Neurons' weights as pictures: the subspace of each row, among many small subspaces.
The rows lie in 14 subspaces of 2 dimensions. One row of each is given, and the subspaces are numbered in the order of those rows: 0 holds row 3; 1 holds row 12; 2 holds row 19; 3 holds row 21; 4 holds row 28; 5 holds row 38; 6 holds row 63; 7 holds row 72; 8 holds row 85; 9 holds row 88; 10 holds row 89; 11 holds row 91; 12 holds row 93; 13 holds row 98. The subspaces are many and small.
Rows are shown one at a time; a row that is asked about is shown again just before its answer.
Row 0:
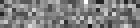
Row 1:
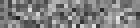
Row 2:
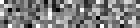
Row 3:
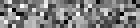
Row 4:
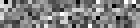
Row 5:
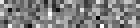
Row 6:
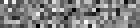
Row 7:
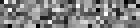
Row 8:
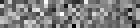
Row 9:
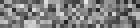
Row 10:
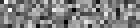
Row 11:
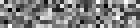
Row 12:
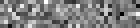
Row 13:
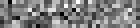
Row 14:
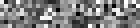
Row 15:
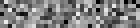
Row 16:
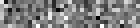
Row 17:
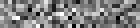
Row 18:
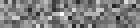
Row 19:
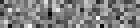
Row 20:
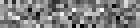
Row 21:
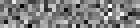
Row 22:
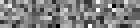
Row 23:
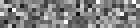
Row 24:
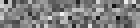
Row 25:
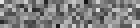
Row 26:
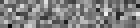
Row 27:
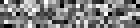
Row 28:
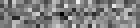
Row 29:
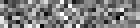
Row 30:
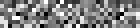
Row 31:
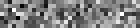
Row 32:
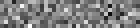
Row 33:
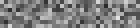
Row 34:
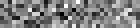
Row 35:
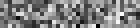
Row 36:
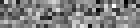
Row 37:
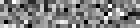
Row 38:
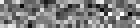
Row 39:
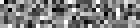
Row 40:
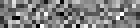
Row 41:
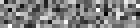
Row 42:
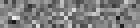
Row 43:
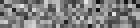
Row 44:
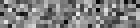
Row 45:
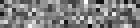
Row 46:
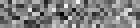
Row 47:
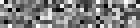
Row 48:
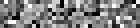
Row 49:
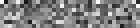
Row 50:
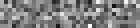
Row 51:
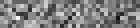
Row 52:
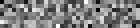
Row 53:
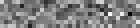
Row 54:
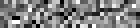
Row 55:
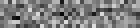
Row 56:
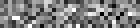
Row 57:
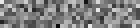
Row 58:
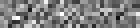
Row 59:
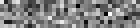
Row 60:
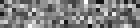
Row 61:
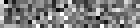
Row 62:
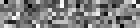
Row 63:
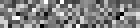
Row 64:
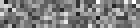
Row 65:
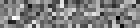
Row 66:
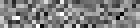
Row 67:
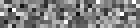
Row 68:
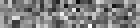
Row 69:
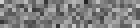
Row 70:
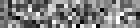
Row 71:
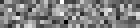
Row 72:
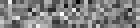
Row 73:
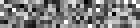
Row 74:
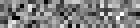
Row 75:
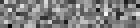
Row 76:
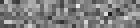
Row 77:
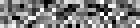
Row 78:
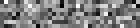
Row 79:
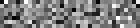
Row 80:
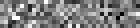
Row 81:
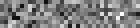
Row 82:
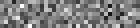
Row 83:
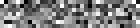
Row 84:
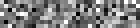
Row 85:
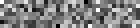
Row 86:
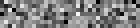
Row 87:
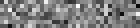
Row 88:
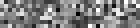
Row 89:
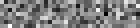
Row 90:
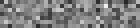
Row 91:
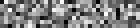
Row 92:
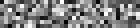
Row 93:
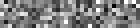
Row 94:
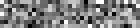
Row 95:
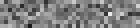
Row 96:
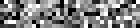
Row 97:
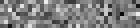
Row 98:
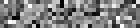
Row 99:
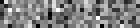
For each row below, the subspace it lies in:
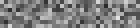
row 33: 6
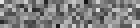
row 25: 8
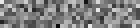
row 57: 8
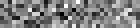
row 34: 4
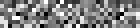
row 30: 6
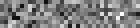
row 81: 1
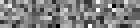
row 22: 8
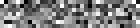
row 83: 5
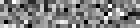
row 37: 3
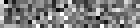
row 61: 2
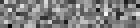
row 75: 10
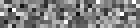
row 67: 0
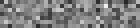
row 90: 6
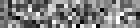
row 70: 9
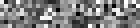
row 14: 9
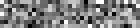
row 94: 7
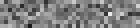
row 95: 13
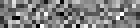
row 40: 6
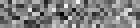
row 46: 4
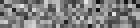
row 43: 4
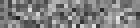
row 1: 9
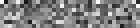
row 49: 5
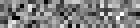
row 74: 1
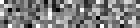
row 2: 2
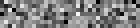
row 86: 0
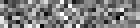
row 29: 2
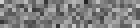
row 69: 8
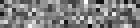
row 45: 7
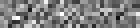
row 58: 10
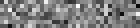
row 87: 1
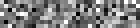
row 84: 12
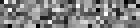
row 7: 10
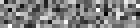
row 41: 10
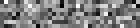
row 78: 13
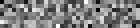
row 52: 8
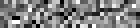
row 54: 10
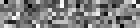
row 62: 13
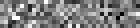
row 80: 1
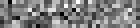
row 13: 7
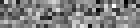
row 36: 9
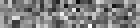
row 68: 7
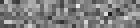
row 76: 3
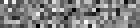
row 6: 11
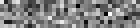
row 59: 3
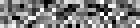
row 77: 5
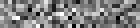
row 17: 12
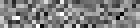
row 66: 6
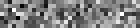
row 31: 0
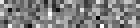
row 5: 2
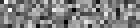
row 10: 11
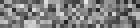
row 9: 4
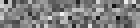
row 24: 0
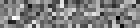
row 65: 13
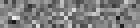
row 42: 1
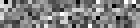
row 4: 0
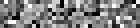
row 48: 13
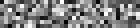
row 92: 11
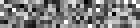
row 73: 4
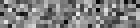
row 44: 12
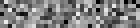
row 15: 12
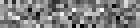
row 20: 9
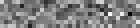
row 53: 5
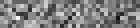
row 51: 12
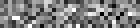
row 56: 5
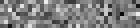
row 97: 1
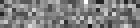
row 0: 7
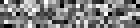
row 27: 13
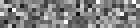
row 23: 0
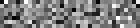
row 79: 5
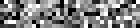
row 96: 3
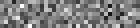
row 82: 3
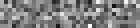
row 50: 4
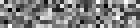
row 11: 6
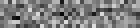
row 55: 11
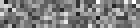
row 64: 0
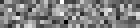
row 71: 11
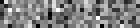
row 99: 2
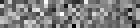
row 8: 8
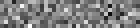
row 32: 3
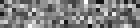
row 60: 7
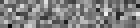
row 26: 10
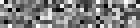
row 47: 6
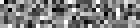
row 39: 11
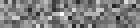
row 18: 12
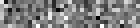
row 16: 2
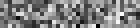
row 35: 9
